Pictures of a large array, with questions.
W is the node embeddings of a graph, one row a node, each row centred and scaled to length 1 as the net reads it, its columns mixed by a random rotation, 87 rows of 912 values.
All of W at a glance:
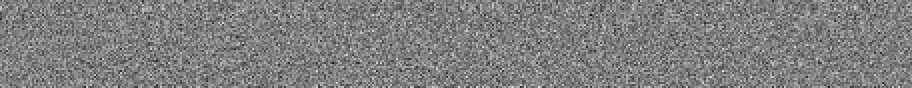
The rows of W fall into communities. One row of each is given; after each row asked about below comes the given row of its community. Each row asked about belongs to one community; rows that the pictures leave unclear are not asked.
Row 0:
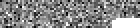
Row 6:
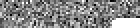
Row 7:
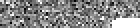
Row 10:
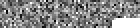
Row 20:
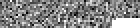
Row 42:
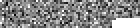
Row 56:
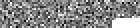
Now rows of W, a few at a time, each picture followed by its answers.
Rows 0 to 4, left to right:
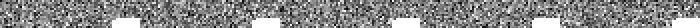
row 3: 10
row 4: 10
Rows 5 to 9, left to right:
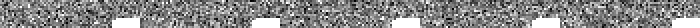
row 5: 42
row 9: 10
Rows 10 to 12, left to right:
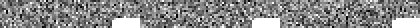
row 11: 20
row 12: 42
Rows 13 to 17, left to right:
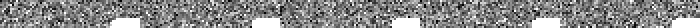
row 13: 6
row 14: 0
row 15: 0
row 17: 6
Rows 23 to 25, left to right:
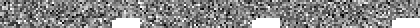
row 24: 42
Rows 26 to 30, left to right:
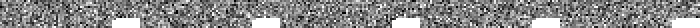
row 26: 20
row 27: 10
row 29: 56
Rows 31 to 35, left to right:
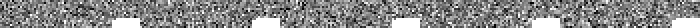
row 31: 20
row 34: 7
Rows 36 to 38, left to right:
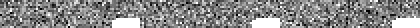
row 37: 0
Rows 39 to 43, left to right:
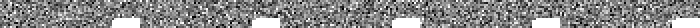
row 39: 56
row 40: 6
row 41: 56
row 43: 7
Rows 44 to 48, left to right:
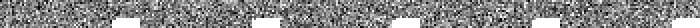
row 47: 0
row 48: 7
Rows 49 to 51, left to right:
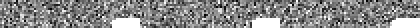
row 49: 0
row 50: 10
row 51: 6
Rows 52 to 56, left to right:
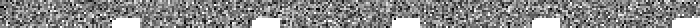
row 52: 0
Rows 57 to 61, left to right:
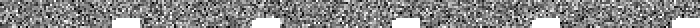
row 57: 7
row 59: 42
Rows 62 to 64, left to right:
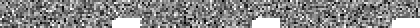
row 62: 56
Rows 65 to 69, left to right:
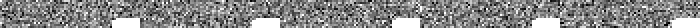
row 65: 42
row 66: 6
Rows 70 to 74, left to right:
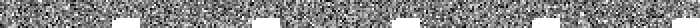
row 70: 7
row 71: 7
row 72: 0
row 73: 10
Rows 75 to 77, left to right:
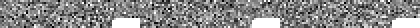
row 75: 20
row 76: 56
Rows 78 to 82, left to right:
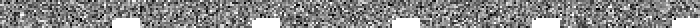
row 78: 0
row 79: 20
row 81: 20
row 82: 7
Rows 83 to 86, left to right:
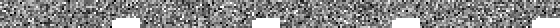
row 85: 7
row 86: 0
